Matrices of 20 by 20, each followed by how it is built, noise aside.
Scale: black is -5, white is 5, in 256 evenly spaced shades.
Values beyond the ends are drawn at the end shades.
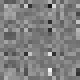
low rank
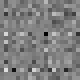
low rank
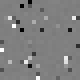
sparse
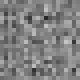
low rank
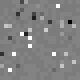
sparse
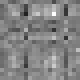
low rank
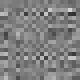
low rank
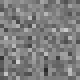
low rank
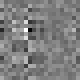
low rank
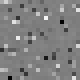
sparse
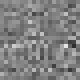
low rank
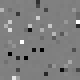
sparse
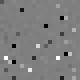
sparse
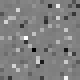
sparse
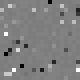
sparse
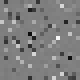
sparse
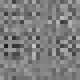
low rank
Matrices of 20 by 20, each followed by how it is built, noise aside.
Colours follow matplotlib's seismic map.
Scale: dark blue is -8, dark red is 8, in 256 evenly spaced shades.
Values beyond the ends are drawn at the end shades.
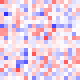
low rank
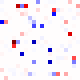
sparse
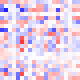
low rank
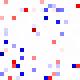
sparse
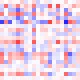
low rank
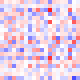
low rank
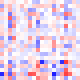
low rank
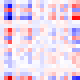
low rank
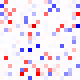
sparse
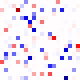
sparse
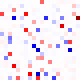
sparse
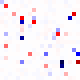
sparse
